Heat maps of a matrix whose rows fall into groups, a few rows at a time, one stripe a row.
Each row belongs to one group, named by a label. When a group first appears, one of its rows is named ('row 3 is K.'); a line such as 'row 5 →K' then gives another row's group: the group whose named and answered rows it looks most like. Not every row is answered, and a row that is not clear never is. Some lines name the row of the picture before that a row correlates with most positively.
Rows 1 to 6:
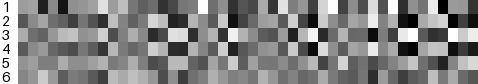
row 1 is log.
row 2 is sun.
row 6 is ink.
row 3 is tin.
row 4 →sun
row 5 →tin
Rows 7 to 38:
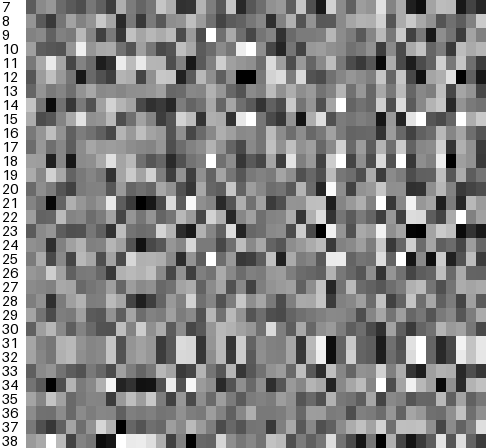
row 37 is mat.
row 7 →sun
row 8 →mat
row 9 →log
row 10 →tin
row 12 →sun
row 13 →log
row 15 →tin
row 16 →ink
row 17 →log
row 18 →log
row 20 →sun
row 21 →mat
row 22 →tin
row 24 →mat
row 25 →log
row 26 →ink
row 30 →ink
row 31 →tin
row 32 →tin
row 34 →mat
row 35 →ink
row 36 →tin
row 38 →ink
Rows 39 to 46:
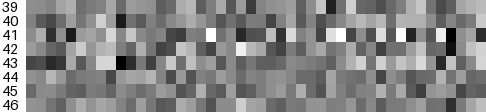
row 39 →tin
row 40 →mat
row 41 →log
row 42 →tin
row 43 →mat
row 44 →ink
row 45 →sun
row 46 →tin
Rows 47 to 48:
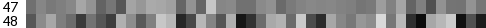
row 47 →log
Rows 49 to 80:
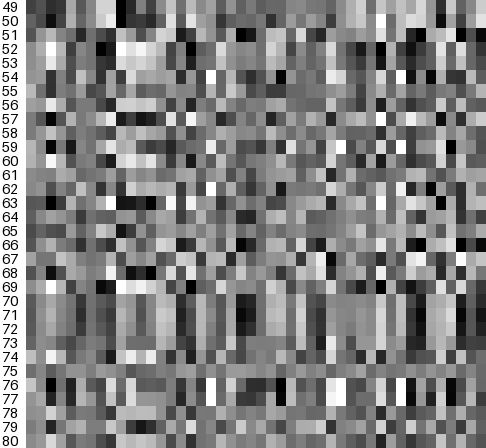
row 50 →mat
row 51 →sun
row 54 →log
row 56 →ink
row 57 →mat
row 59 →log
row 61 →tin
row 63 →mat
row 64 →sun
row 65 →mat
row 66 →sun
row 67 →tin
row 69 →ink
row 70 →sun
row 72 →sun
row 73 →sun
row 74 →ink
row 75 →mat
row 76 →log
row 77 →log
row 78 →ink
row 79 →mat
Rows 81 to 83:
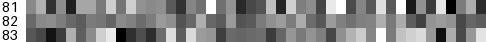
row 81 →log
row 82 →sun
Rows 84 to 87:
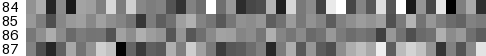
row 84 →log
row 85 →mat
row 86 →ink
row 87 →mat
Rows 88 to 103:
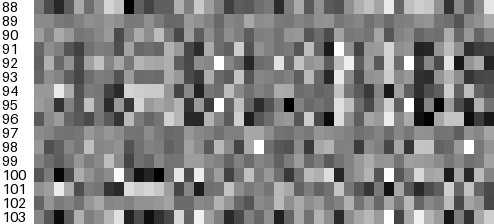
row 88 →mat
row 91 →sun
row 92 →log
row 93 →sun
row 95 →log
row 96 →sun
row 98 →tin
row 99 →mat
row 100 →mat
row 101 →ink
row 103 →mat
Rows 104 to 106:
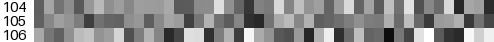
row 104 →log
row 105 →sun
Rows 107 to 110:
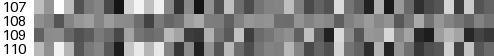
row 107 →ink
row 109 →sun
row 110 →ink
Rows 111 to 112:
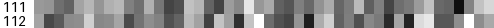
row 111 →tin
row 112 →tin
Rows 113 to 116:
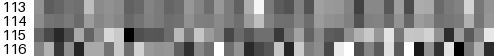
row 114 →tin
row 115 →mat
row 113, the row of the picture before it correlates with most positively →112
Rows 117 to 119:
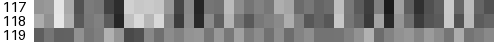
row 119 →mat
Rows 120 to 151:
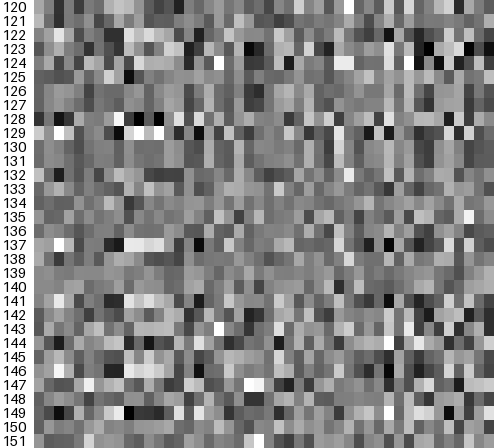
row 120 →log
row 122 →ink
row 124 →log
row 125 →mat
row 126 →sun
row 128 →mat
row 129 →ink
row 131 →sun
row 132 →log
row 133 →ink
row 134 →mat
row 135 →tin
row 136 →sun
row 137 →ink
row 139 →tin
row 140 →tin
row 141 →ink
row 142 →sun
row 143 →log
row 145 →ink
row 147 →tin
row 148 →sun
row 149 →mat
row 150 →log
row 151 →tin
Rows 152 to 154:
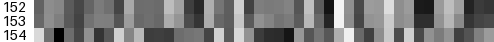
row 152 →sun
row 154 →log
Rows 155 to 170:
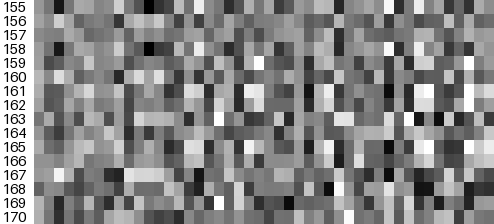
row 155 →mat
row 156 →ink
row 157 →tin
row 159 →tin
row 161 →tin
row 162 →tin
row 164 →mat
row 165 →tin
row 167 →ink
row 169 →log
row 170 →log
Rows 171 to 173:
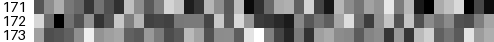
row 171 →sun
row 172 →log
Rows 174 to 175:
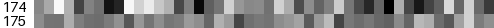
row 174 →ink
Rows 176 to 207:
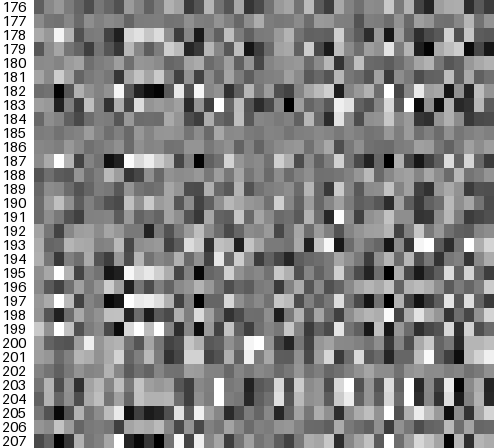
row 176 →sun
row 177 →tin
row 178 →ink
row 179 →sun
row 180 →tin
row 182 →mat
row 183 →log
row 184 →sun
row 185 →log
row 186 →tin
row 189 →sun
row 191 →sun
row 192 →mat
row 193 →tin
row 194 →log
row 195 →ink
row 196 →mat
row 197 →ink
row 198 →mat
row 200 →tin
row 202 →mat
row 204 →log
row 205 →mat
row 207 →mat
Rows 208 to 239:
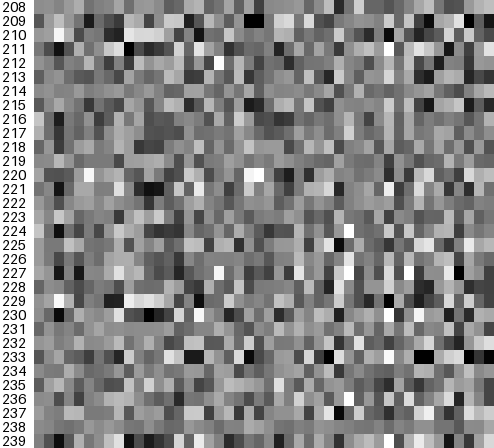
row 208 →tin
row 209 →sun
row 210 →ink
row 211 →mat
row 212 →log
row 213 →sun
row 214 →tin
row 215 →sun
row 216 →log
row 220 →tin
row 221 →mat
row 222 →mat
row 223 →ink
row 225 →tin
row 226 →log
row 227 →log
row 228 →sun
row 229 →ink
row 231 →log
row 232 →tin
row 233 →sun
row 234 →tin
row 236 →log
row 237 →tin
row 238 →tin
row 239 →mat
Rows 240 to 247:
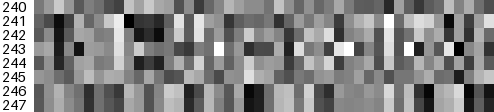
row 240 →ink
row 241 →mat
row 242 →mat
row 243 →log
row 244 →mat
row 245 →tin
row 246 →sun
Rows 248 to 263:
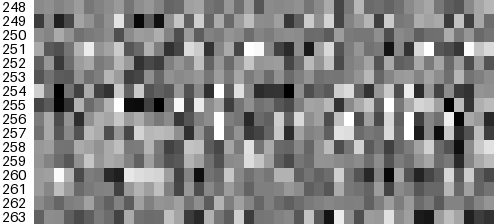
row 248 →tin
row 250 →ink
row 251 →tin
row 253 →mat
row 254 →log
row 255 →mat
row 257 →log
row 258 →tin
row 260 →ink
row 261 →ink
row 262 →log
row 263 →sun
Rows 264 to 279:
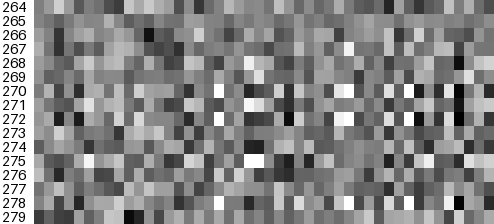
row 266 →mat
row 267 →log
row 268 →tin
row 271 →tin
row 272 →log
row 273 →ink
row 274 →sun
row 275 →tin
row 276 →log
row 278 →log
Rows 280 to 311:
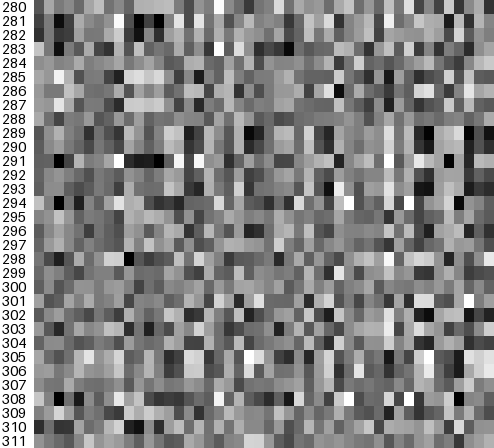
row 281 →mat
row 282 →mat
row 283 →log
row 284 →tin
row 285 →ink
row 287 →ink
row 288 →log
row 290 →sun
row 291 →mat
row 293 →sun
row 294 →log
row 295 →ink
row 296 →sun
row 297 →ink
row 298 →mat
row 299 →sun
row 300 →mat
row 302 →sun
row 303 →mat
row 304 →sun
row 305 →tin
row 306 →tin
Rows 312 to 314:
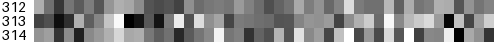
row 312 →log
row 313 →mat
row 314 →log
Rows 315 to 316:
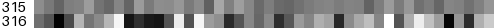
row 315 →log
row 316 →mat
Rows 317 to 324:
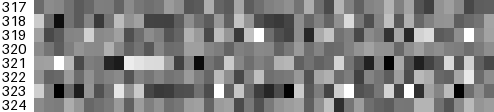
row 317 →sun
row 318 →log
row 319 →tin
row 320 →mat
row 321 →ink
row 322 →tin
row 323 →log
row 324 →tin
